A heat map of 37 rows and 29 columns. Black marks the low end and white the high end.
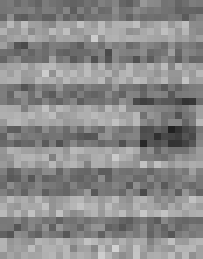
Stripes running across repeat 6 times from top to bottom. The middle right is the ninth with the lowest average. In the middle right lies a patch that is lower than the rest.
